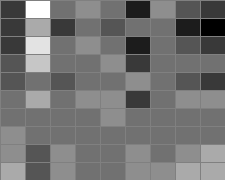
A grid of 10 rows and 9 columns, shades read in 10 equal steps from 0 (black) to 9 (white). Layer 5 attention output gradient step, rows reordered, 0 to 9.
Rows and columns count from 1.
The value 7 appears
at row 4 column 2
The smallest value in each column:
2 3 2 4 3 1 4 1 0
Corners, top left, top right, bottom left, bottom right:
2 2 6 6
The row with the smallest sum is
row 2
